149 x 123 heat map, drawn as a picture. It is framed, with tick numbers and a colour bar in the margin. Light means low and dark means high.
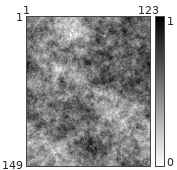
Average level on the scale: 50%. Ninth with the highest average: top right. Mirror symmetry: none.
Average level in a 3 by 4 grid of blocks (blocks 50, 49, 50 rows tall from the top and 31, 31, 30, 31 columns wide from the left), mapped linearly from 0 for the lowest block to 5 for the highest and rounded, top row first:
2045
2224
1331
